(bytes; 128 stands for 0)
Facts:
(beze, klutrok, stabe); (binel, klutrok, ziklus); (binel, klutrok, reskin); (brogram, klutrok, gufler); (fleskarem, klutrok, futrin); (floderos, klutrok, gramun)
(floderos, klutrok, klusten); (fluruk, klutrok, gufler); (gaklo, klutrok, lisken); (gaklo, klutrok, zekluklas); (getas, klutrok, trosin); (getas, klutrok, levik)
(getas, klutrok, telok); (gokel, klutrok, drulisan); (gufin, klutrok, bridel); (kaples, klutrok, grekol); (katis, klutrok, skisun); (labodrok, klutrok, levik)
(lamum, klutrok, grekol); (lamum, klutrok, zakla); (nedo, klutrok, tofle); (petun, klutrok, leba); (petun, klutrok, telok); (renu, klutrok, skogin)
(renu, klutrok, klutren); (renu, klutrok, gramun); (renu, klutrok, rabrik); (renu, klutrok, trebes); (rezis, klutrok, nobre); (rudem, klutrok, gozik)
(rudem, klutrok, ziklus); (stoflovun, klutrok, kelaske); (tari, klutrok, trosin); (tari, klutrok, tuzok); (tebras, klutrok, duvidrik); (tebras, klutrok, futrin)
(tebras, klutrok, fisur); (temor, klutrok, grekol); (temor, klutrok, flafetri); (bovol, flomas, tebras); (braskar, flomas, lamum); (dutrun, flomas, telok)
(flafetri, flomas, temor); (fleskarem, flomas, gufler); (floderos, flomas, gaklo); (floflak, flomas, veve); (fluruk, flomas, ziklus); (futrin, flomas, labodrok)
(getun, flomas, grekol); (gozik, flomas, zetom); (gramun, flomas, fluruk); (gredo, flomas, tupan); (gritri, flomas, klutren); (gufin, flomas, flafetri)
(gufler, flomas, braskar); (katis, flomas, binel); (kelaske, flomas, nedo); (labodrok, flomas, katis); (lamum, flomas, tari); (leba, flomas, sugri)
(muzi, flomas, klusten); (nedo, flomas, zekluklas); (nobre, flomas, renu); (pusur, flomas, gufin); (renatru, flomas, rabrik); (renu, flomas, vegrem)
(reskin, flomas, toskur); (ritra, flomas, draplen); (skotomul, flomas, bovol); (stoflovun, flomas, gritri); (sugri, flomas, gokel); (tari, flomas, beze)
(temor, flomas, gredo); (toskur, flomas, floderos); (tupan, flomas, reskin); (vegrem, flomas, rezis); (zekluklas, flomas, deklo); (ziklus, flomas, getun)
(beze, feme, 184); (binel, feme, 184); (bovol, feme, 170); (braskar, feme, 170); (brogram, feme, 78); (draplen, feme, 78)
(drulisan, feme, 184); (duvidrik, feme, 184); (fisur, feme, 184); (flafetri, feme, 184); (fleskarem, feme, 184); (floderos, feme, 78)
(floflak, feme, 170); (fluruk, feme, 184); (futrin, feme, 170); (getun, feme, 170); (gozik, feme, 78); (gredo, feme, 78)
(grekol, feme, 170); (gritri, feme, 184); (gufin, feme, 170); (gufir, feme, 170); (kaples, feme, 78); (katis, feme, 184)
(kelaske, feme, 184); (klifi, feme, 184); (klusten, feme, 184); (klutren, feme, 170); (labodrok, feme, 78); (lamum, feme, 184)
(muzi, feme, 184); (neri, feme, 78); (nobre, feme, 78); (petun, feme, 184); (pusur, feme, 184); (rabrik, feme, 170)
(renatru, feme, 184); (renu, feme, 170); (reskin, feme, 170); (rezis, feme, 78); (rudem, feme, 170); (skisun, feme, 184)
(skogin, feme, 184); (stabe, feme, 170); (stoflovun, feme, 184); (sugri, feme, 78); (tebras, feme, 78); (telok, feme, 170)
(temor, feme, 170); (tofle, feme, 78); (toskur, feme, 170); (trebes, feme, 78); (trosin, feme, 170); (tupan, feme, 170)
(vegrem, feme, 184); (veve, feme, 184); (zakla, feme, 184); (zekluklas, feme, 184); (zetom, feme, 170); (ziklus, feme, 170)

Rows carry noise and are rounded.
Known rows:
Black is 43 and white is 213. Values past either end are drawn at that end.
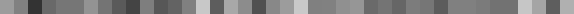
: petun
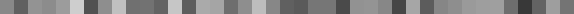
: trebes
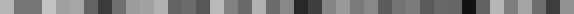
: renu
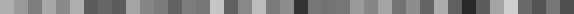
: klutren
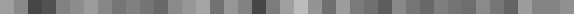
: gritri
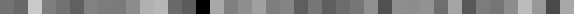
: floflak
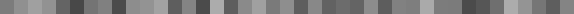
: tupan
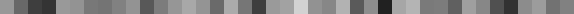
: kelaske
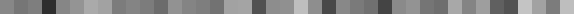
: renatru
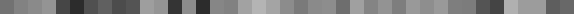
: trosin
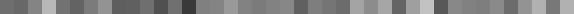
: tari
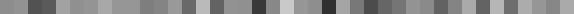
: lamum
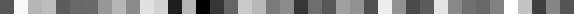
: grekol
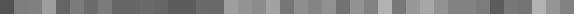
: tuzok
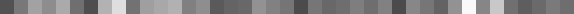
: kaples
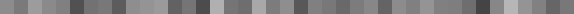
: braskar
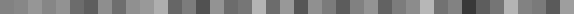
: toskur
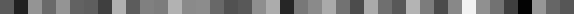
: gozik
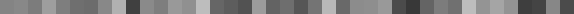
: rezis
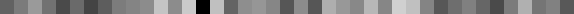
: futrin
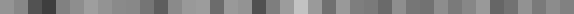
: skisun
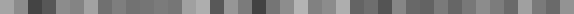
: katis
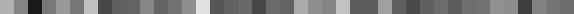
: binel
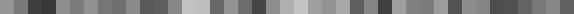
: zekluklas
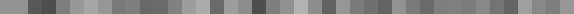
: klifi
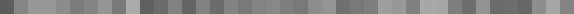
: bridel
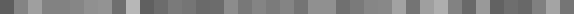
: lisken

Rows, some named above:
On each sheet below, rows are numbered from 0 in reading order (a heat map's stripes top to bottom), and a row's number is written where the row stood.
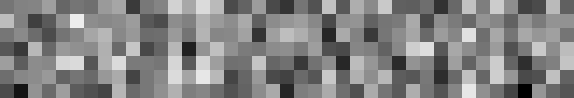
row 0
tebras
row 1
skogin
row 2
flafetri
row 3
dutrun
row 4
floderos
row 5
tebras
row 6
gozik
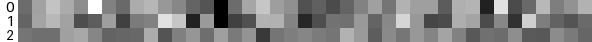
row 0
gramun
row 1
ziklus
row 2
nedo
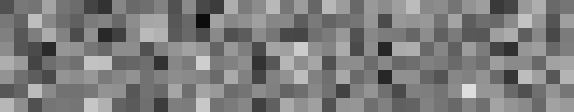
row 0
leba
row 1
floflak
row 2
rudem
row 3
kelaske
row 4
beze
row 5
stoflovun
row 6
gredo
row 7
beze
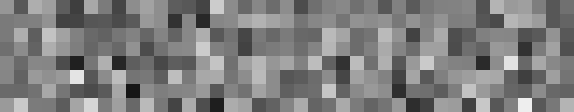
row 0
gufin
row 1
trosin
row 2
gokel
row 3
deklo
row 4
telok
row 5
trebes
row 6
labodrok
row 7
fluruk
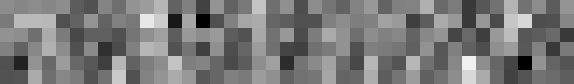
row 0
toskur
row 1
getun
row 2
zetom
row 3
rudem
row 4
gozik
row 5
nobre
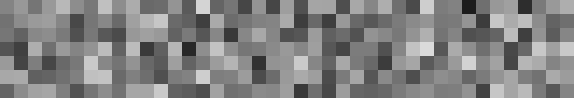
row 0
gaklo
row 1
temor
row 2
reskin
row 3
dutrun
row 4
pusur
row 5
veve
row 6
temor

